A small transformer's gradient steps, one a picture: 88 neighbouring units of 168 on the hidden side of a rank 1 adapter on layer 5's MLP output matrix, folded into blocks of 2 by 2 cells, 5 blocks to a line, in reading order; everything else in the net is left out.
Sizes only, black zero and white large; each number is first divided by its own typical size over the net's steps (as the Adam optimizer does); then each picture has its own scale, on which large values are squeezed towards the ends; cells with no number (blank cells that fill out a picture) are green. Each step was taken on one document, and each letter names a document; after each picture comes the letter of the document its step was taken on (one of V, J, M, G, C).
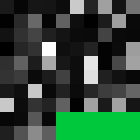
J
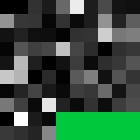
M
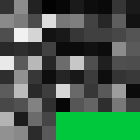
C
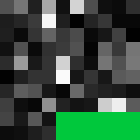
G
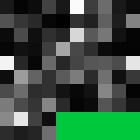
M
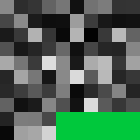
M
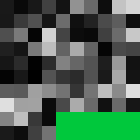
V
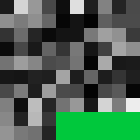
C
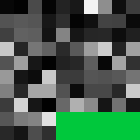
V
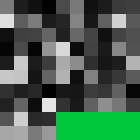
M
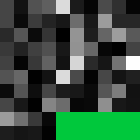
M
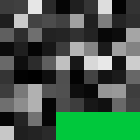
C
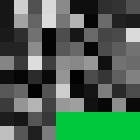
C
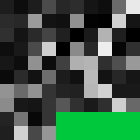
J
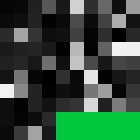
J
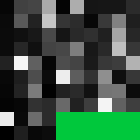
G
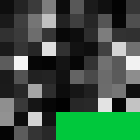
G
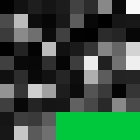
J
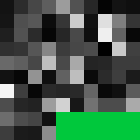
M
